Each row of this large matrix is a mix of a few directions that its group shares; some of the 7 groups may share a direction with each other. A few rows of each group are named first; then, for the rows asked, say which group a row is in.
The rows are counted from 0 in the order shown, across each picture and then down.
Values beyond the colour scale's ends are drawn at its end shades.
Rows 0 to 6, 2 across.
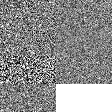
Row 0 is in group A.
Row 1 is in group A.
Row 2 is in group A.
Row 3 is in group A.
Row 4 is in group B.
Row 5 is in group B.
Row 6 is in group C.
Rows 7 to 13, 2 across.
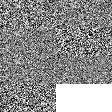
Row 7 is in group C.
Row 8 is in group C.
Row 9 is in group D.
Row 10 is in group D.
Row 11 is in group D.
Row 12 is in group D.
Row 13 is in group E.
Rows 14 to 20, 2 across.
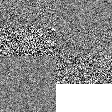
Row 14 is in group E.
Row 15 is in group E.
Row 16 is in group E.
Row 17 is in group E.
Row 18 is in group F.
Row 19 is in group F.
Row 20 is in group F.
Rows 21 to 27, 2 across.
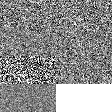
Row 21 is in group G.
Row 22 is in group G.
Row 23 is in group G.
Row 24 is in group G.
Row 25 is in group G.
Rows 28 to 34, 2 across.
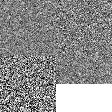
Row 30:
D
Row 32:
B
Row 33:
G
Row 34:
D
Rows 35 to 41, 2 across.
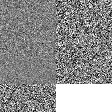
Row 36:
D
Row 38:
G
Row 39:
E
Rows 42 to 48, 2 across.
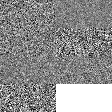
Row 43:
F
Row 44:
B
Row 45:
E
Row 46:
G
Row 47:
A
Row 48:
D
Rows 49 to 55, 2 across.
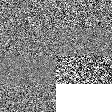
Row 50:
F
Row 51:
A
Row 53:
F
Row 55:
C
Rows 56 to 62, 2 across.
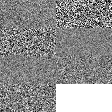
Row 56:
G
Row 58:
B
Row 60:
E
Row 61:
A
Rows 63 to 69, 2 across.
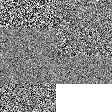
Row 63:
B
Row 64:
G
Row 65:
C
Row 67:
G
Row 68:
B
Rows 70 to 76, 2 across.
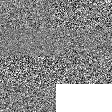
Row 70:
C
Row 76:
B
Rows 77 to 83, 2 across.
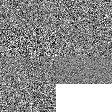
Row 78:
G
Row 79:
C
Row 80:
E
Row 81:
G
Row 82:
A
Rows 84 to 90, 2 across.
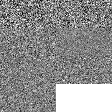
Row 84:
G
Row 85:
G
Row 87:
F
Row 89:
C
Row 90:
D
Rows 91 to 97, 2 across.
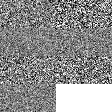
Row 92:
D
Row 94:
D
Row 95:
D
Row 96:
E
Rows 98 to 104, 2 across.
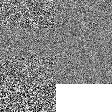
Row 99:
D
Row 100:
F
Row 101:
C
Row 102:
E
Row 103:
C
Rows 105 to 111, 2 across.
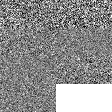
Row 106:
E
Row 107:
F
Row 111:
D
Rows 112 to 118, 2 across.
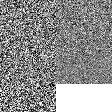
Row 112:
C
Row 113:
G
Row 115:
F
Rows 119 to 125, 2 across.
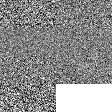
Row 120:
C
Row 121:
B
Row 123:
B
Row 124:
E
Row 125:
E
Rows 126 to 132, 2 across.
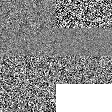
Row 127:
E
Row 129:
B
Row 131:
A
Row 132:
C
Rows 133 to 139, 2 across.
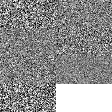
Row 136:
D
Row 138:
G
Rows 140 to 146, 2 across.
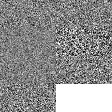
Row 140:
A
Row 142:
C
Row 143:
G
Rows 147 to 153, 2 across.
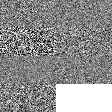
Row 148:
A
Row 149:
D
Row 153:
E
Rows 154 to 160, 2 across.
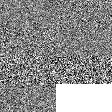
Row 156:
A
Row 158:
C
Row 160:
E
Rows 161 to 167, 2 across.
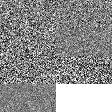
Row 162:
B
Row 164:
B
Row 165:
E
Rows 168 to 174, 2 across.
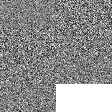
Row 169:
G
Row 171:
B
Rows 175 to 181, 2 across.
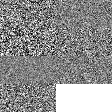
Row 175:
G
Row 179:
A
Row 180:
A
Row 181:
C
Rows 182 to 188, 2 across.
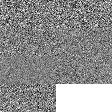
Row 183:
B
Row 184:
A
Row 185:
D
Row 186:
A
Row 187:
G
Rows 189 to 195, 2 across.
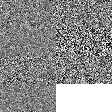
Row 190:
F
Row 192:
C
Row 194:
D
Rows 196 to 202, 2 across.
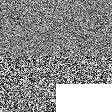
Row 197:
D
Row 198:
B
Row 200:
F
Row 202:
C
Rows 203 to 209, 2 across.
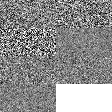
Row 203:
E
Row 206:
G
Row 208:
B
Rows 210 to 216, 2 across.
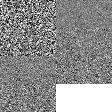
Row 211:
E
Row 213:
G
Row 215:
F
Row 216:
D
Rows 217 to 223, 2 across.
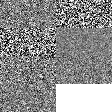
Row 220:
G
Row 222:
C
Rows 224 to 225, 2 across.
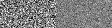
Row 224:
C
